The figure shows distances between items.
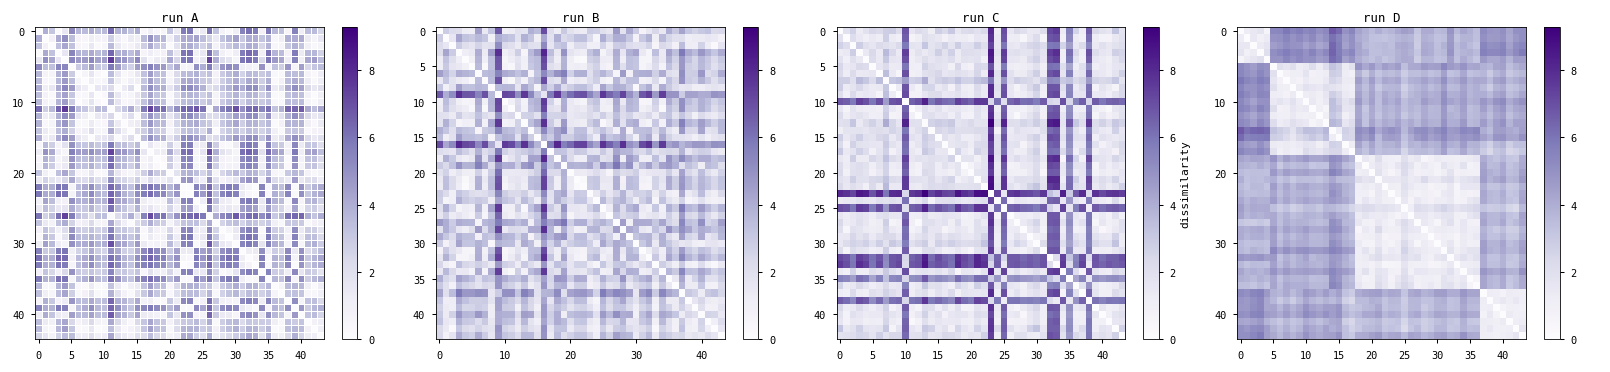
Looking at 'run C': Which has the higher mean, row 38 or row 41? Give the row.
38
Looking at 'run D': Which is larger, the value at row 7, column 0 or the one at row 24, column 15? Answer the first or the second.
the first
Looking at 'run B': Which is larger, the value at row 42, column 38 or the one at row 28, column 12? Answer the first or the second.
the second
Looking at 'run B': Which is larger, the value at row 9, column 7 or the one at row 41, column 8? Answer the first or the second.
the first
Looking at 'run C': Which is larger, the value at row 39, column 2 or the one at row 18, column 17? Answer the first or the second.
the second
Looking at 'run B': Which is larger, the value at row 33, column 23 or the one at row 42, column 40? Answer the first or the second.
the second
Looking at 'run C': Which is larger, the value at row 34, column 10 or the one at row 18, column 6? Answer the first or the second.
the first
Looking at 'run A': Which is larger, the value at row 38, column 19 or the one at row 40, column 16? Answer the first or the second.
the second
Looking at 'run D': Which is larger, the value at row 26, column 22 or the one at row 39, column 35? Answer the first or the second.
the second
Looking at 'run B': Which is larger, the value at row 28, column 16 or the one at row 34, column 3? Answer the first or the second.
the first
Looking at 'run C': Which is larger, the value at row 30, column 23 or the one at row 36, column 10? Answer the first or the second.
the first
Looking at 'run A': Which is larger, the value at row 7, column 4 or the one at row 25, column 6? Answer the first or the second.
the first
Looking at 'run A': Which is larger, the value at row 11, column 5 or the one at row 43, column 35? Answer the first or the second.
the first
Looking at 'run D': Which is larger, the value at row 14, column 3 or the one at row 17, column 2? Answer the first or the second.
the first
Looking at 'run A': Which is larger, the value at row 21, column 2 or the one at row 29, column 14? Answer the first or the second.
the second
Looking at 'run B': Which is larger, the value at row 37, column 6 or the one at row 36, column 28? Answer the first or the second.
the first
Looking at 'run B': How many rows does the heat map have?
44
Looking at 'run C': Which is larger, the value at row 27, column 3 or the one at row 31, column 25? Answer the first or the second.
the second
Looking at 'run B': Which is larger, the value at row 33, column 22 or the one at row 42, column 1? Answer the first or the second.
the first
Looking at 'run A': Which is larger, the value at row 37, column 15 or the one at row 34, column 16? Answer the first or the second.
the first
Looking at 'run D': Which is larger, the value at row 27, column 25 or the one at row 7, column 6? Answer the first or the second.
the first
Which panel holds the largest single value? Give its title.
run C
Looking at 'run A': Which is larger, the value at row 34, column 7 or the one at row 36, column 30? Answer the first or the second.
the second
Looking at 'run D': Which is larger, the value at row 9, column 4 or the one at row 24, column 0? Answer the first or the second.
the first
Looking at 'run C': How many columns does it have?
44
